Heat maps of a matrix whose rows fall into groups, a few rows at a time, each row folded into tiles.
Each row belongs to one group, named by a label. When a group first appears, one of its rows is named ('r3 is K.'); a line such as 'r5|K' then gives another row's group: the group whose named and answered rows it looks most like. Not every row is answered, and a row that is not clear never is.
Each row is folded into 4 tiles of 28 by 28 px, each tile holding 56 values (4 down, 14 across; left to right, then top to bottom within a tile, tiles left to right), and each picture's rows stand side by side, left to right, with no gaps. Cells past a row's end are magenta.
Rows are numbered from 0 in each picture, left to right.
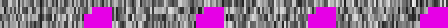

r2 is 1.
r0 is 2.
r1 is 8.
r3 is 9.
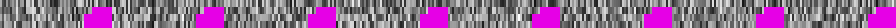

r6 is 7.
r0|9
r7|2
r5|9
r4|2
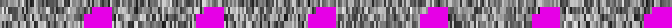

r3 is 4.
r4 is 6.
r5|2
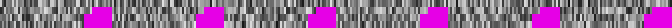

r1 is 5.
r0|9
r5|8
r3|4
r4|9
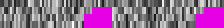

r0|7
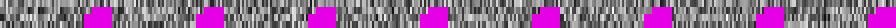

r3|9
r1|9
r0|6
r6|6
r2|2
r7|8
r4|6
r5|7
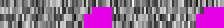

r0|1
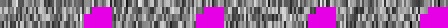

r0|4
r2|8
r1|7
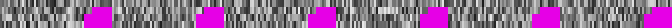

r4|7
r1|4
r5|6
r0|2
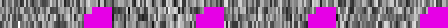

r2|6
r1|8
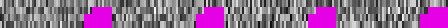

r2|2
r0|6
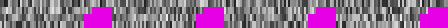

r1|6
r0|1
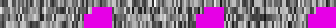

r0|2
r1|6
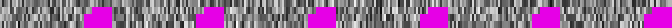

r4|4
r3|8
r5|1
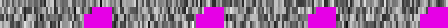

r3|7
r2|1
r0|1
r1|9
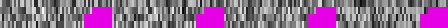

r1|9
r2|9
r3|1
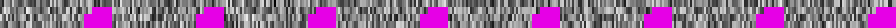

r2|6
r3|1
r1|2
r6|1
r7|5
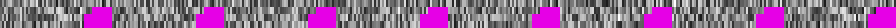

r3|7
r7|8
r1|9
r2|2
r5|5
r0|8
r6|9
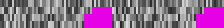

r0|7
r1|2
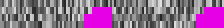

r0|5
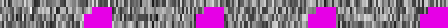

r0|4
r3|6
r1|8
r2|7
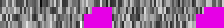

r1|7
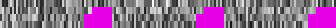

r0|2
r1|4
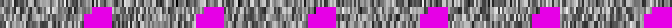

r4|8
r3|1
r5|4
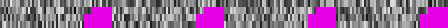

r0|8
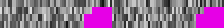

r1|9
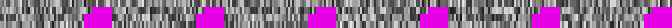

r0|1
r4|8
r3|2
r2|6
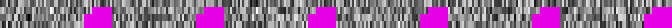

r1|8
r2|2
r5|8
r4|2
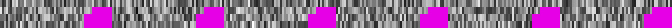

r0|4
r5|9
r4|6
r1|9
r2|5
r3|5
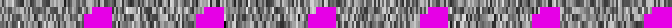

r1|5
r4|7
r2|5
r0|5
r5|5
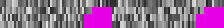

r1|5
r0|5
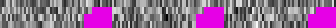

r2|4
